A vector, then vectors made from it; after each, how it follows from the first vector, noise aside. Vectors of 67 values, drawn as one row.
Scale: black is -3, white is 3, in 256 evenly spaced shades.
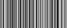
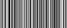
reversed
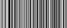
reversed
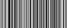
reversed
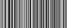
reversed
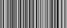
copied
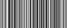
reversed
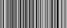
copied
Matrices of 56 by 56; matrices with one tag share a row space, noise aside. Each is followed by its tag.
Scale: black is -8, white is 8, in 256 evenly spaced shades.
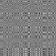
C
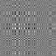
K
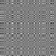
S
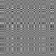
S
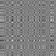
S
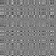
S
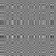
S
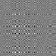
K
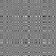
C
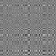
C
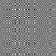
K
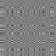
S
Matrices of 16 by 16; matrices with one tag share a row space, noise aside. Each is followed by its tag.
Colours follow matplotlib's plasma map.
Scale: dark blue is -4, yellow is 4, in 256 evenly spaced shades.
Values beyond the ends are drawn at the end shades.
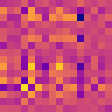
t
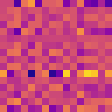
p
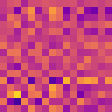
p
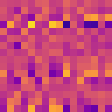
p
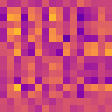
p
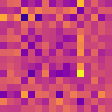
t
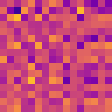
p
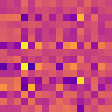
t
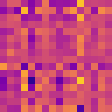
t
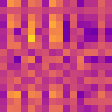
p
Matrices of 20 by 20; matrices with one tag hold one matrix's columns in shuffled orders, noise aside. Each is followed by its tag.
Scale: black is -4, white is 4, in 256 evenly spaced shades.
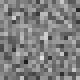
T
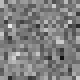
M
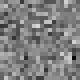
M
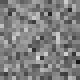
T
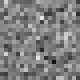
T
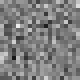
M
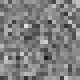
M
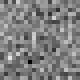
T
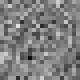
M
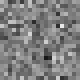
M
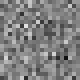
M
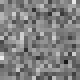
T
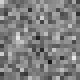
T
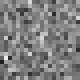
T
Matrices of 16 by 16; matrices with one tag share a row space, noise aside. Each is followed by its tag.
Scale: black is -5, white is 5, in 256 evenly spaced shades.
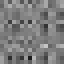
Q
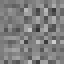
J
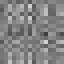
Q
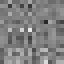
Q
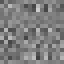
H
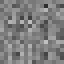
Q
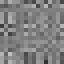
H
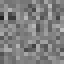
H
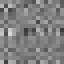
H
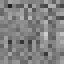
Q
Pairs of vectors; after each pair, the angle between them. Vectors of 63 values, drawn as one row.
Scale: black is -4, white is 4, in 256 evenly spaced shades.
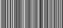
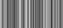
orthogonal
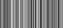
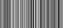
nearly parallel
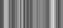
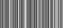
orthogonal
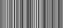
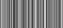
orthogonal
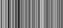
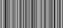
orthogonal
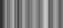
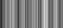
nearly parallel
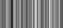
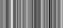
nearly opposite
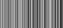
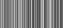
nearly parallel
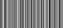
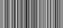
orthogonal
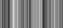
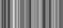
nearly parallel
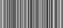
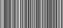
partly aligned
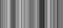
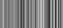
partly opposed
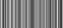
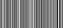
partly opposed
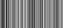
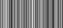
partly opposed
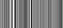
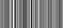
nearly parallel
